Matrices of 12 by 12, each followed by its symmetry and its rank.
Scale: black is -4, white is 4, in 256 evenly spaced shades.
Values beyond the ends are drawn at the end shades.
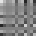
symmetric, rank one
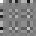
symmetric, rank one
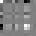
symmetric, rank one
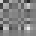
symmetric, rank one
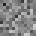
symmetric, full rank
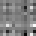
antisymmetric, rank two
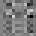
neither, rank two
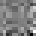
antisymmetric, rank two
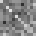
symmetric, full rank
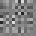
antisymmetric, rank two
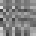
neither, rank two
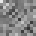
symmetric, full rank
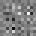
antisymmetric, rank two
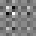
symmetric, rank one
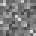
symmetric, full rank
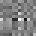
neither, rank two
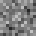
symmetric, full rank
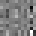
neither, rank two
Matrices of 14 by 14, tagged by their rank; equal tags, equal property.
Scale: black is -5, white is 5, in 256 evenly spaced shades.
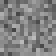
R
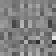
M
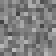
R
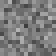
R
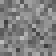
R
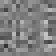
M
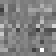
M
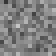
R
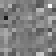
M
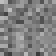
M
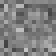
M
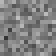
R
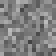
R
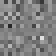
M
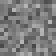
R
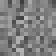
M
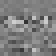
M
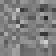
M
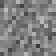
R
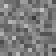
R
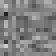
M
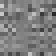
M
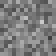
R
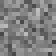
R
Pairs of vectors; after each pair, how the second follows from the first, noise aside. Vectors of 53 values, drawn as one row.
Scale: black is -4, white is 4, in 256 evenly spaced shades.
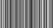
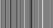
partly zeroed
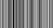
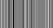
partly zeroed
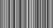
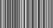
reversed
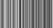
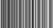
reversed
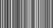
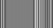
partly zeroed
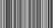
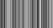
reversed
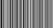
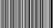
reversed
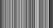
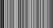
reversed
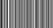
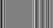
partly zeroed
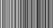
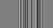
partly zeroed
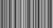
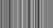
partly zeroed
